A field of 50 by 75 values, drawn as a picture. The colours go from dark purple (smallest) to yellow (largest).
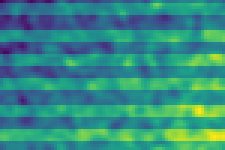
Horizontal stripes repeat 6 times down the table. The top left is the ninth with the lowest average. The histogram is bell-shaped. There are no lone odd cells. The ninth with the highest average is the bottom right. There is an overall slope up to the bottom right.
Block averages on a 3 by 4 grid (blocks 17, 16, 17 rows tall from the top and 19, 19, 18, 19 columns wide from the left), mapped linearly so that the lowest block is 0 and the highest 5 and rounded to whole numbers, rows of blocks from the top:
0 1 2 2
1 2 3 4
2 3 3 5
